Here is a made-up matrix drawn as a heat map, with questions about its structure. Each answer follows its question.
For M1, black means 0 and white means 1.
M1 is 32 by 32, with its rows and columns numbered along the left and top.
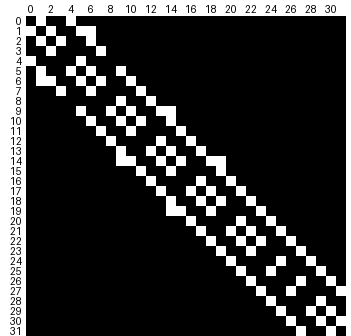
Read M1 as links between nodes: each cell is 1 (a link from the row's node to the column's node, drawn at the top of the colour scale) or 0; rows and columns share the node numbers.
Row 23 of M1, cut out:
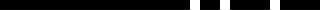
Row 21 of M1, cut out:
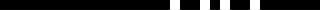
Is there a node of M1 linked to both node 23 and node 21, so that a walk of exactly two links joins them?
yes
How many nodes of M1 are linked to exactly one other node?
0
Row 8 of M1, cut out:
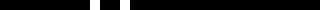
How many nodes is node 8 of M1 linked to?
2
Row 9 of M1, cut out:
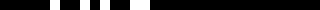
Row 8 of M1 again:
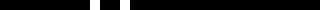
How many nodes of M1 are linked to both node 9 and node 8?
0
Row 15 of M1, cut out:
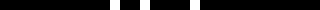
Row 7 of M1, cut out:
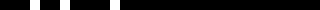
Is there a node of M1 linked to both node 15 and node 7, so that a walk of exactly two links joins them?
yes
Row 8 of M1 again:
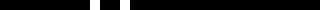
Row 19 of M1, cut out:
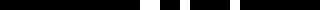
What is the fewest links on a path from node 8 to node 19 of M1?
3
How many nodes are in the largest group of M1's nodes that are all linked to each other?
3
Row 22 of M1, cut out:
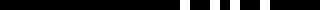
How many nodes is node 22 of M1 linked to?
4
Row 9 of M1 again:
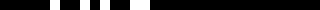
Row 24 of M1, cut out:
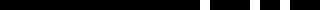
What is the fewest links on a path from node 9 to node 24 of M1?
5
